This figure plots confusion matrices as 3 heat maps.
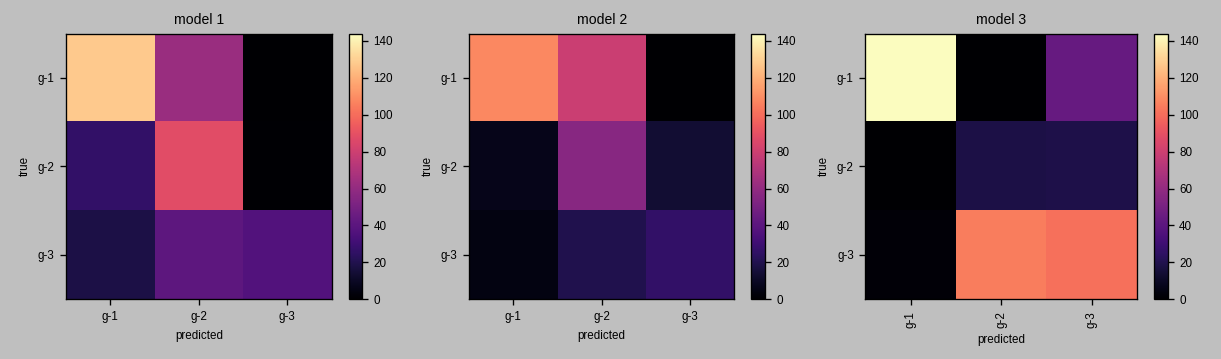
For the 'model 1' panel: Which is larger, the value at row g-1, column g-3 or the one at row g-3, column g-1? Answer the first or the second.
the second
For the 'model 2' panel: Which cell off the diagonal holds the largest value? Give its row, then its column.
g-1, g-2
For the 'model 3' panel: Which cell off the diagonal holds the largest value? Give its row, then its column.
g-3, g-2
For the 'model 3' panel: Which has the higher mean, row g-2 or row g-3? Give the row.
g-3
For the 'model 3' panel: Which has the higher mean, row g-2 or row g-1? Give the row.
g-1
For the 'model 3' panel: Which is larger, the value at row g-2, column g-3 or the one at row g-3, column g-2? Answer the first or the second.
the second
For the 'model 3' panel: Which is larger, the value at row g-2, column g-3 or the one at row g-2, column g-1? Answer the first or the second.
the first
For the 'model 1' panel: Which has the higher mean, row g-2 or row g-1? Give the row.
g-1
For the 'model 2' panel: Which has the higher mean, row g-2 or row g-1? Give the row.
g-1
